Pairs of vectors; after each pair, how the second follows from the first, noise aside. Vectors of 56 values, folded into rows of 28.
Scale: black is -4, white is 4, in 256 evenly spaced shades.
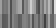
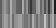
negated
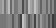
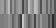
copied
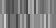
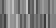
negated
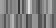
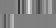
partly zeroed
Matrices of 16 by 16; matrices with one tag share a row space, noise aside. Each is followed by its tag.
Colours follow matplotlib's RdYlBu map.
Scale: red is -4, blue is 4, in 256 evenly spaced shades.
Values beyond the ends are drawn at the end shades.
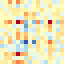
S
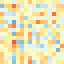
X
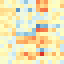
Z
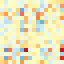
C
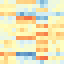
Z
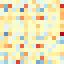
C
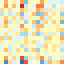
C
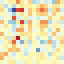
X
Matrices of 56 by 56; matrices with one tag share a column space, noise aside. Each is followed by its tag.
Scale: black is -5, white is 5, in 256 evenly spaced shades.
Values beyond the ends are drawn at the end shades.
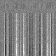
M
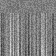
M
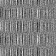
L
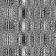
L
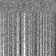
M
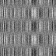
L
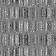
L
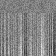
M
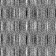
L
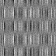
L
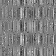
L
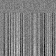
M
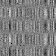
L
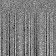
M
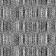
L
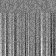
M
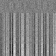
M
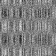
L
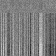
M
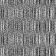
L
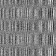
L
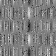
L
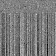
M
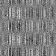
L
